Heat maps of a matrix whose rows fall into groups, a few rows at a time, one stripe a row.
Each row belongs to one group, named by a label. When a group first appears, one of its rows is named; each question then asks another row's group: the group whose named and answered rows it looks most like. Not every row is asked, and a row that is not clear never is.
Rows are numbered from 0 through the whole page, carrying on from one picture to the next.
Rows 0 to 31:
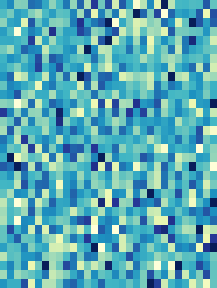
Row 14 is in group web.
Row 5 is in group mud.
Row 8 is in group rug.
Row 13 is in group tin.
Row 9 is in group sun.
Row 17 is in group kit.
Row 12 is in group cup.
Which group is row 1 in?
sun
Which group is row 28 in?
mud
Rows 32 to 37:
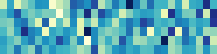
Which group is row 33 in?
sun
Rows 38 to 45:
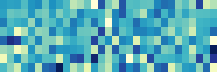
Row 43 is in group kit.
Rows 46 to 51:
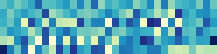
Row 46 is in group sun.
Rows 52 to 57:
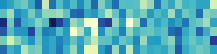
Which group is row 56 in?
kit
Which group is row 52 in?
rug
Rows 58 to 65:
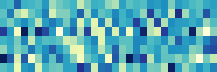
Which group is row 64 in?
cup
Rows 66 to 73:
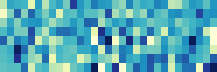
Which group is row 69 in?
web
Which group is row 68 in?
mud
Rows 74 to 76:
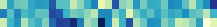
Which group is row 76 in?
web
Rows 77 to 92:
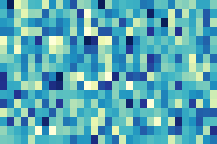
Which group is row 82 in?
mud
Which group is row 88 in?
cup
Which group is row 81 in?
mud
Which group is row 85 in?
cup
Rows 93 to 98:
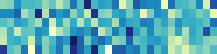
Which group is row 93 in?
sun
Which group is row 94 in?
rug
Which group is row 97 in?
web
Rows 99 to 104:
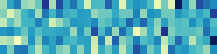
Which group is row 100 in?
kit
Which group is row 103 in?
kit
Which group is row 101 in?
mud
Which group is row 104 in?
sun
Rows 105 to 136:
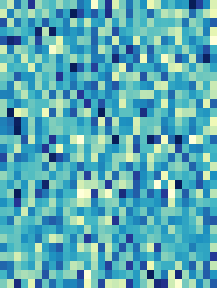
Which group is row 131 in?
mud
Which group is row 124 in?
sun
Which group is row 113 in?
tin
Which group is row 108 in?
rug
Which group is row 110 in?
mud
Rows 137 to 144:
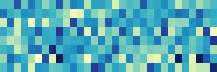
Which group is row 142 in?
rug
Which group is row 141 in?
kit
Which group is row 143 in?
tin
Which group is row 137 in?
tin
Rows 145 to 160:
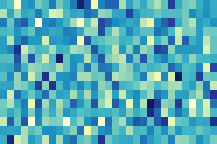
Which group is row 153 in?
tin
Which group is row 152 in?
sun
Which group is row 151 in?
tin
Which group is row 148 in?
web
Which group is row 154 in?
rug
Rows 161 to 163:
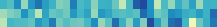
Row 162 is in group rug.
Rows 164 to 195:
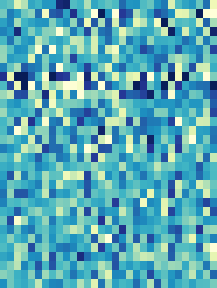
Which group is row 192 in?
rug
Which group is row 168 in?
cup
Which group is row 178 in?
kit
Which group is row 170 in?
web
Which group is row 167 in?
sun
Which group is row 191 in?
web
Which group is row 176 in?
sun
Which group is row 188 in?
kit
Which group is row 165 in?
web
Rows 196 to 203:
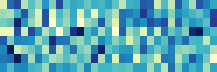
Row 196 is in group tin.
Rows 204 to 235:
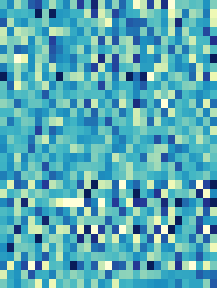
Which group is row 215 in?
sun
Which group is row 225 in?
sun
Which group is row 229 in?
sun
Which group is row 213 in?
kit
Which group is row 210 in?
kit
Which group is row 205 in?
rug
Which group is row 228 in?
tin
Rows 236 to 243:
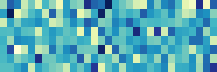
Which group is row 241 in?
kit
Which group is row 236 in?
sun
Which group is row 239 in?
sun
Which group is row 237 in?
kit
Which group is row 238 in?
mud
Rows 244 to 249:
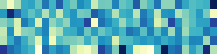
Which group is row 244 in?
kit
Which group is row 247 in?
mud
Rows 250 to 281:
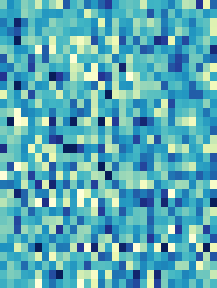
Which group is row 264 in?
kit
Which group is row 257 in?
web
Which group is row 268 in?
kit
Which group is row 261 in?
sun
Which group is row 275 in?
tin
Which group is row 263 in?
kit
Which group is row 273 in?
web
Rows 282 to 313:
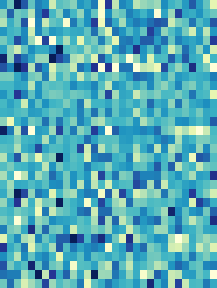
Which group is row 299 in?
tin
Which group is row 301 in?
kit
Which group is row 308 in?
web
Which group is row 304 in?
tin
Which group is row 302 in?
sun
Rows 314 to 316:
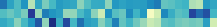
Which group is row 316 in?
rug
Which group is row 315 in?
cup
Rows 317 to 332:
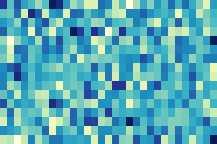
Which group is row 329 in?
web
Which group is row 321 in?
kit
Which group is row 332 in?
kit
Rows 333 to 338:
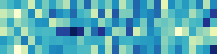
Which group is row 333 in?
sun
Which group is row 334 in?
kit
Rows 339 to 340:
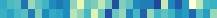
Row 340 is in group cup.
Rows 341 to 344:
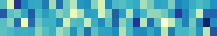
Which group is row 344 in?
sun
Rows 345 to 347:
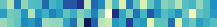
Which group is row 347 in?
mud
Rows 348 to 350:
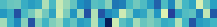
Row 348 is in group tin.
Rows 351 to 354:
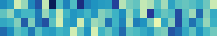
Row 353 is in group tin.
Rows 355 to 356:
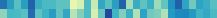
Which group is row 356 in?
cup
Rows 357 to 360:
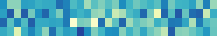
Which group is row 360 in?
rug
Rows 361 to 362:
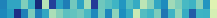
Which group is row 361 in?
rug
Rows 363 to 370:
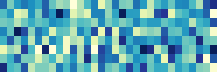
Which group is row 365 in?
kit
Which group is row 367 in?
web
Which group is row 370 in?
cup
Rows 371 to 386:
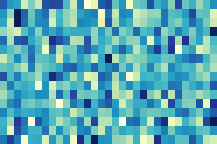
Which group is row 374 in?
kit
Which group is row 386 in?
rug
